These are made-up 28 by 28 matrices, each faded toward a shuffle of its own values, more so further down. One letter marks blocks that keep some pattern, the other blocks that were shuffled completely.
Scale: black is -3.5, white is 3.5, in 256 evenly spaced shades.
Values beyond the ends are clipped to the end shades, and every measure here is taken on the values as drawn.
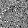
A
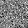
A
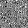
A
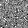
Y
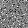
Y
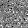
A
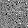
A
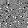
A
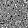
A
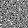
Y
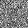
A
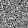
Y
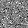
Y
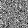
Y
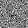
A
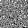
A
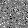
Y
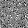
A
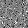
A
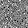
Y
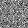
Y
